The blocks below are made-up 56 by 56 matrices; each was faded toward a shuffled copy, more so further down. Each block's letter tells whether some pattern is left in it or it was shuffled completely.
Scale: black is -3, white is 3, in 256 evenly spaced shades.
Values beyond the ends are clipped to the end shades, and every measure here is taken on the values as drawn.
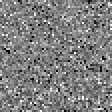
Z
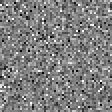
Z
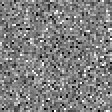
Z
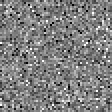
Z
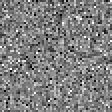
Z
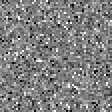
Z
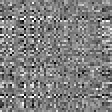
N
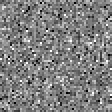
Z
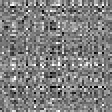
N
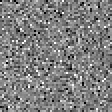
Z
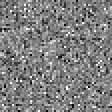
Z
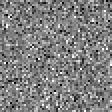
Z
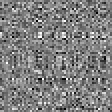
N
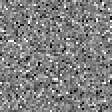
Z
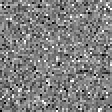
Z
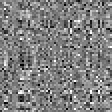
N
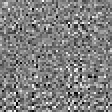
N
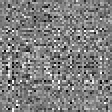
N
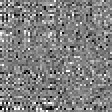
N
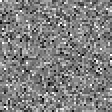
Z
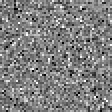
Z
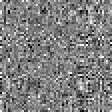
N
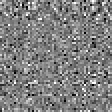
N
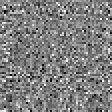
N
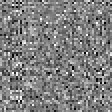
N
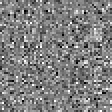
N
